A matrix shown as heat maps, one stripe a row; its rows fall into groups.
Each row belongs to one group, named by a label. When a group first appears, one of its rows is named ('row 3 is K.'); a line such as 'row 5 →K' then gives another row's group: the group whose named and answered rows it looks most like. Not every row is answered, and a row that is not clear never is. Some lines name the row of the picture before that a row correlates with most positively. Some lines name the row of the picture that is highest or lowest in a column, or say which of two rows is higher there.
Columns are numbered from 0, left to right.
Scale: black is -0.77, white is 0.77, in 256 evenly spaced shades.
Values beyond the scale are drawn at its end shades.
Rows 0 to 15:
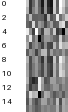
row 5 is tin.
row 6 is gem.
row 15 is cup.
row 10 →gem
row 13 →tin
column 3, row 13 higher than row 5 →Yes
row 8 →gem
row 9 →gem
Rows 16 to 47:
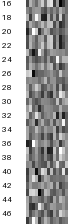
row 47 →tin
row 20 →tin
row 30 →cup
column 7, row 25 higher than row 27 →Yes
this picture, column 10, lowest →32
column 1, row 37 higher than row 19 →No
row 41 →tin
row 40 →cup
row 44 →gem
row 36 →tin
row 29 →gem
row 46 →gem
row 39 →cup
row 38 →gem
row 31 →tin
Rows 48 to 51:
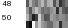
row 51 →tin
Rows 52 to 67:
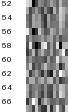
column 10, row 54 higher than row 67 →No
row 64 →gem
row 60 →cup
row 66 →tin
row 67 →cup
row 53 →gem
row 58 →cup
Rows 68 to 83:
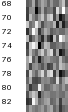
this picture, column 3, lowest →69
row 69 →cup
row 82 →tin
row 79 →cup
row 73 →gem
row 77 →gem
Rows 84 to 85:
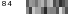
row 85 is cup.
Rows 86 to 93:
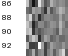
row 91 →tin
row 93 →cup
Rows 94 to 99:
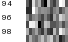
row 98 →gem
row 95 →tin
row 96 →gem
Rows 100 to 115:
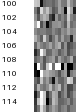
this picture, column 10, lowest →101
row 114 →tin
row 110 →tin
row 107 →tin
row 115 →tin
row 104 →gem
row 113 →tin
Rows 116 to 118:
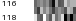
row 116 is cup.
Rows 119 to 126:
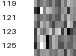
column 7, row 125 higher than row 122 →Yes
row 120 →tin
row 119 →gem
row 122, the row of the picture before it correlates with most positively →117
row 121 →gem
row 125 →tin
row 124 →tin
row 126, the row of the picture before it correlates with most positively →117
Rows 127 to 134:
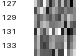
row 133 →cup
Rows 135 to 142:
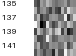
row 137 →cup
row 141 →cup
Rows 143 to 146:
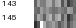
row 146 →tin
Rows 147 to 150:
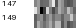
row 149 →cup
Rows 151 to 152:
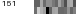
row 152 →tin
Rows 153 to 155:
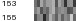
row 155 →cup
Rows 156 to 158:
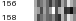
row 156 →gem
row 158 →gem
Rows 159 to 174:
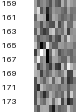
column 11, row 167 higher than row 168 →No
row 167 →tin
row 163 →cup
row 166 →tin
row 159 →gem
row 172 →cup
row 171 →tin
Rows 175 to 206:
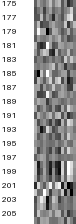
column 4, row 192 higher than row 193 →No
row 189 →tin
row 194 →gem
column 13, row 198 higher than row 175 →Yes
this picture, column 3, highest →202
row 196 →gem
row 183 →cup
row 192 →gem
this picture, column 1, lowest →185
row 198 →gem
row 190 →gem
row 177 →cup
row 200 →gem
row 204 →tin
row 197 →tin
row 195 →cup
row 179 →tin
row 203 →tin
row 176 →cup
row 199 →gem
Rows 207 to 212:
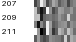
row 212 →cup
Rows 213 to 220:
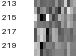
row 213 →cup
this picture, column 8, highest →215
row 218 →tin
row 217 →tin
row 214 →gem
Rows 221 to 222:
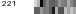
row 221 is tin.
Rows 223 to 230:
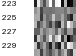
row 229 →gem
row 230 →cup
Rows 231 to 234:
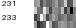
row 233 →tin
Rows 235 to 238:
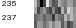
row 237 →cup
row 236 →gem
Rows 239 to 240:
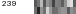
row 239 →cup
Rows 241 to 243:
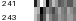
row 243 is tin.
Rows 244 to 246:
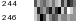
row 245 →gem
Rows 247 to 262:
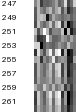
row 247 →cup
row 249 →tin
